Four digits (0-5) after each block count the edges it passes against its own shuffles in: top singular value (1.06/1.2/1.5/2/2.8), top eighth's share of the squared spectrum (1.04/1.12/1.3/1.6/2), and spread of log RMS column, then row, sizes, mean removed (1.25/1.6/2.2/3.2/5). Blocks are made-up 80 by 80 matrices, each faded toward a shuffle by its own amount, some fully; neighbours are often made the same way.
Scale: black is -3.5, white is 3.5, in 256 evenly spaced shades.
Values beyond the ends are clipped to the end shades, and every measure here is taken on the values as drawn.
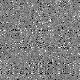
3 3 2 2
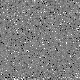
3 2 0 1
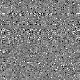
4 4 1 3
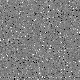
1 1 0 0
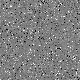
1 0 0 0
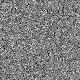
0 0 0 0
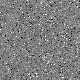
0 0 0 0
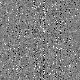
2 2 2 0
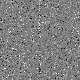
1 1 1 0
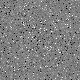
0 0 0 0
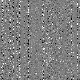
2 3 4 0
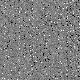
1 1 2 0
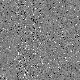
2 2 2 0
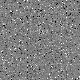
1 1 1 0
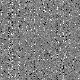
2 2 3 0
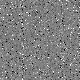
1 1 1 0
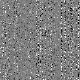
2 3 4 0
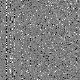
3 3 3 0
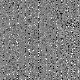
2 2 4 0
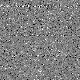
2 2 0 2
